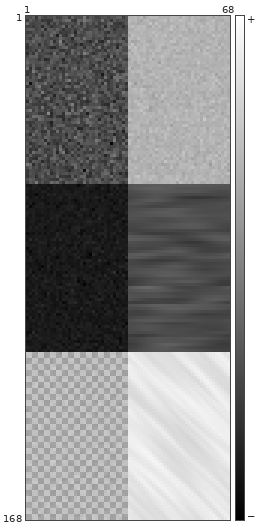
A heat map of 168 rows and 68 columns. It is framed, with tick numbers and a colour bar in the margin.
The table splits into 3 rows of 2 panels. Panel 1,1: low, fine-grained. Panel 1,2: high, fine-grained, faint in contrast. Panel 2,1: very low, fine-grained, faint in contrast. Panel 2,2: low, streaked across, faint in contrast. Panel 3,1: high, checkered. Panel 3,2: very high, slanting down to the right, faint in contrast.
